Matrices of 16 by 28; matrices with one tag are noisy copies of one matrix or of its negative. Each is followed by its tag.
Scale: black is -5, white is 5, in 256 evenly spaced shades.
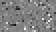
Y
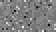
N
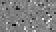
Y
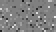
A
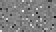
A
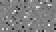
N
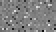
N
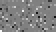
A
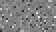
A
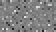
N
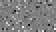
N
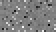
N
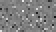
A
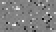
Y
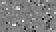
Y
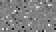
N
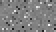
N
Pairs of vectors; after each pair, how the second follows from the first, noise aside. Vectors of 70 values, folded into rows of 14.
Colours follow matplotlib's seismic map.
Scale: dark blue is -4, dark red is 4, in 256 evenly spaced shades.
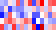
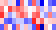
negated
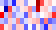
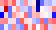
negated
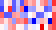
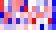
negated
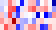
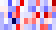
negated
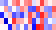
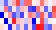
copied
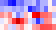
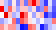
shuffled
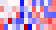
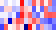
negated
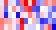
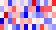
shuffled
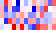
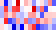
negated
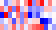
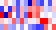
negated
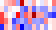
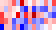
copied
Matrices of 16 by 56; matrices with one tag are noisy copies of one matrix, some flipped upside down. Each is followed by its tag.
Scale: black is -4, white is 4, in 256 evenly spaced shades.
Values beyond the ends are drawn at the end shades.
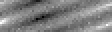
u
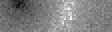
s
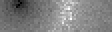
s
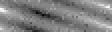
u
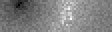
s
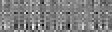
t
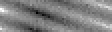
u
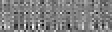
t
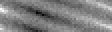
u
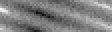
u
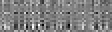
t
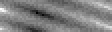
u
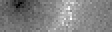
s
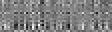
t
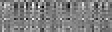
t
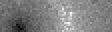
s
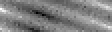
u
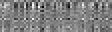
t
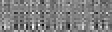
t
